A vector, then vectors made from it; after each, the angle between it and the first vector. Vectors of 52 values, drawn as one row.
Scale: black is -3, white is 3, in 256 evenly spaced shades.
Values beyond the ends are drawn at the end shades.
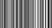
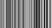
nearly opposite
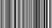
nearly opposite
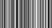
nearly parallel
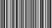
partly aligned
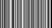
partly aligned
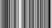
orthogonal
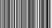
orthogonal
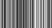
partly aligned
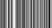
orthogonal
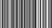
partly aligned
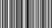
partly aligned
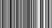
partly aligned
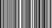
partly opposed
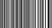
nearly parallel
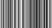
nearly opposite
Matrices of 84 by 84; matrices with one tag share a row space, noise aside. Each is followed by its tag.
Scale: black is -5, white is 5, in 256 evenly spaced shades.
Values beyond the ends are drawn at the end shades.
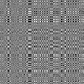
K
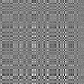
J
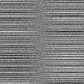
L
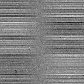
L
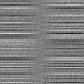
L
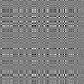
J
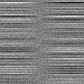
L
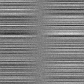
L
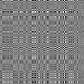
J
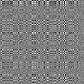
J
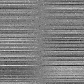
L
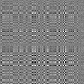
J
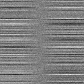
L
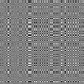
K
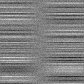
L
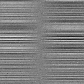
L
